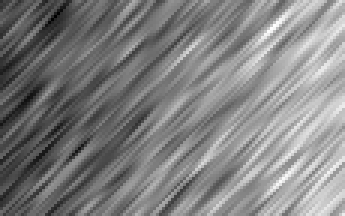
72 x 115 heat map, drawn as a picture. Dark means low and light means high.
Odd rows or columns: none. Grain: diagonal, up to the right. Lone odd cells: none. Slope: up to the right.
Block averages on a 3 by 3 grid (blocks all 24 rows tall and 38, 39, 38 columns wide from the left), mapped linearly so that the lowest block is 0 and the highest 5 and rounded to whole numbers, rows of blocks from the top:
0 2 5 | 0 2 5 | 0 3 5
